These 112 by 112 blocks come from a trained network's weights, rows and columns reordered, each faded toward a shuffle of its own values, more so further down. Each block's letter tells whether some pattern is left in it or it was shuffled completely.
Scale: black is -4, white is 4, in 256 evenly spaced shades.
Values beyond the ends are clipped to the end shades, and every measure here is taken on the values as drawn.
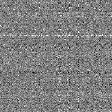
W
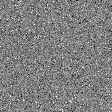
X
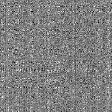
W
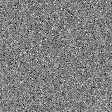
X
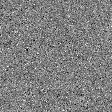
X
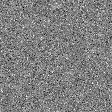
X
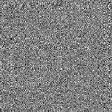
W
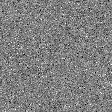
X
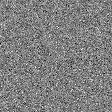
X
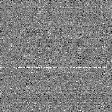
W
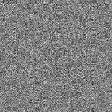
W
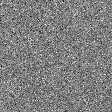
X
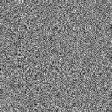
W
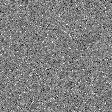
X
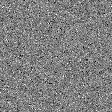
X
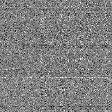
W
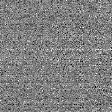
W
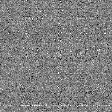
W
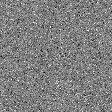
X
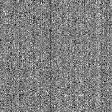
W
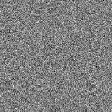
W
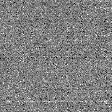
W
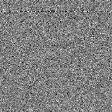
W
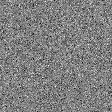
X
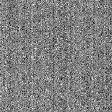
W
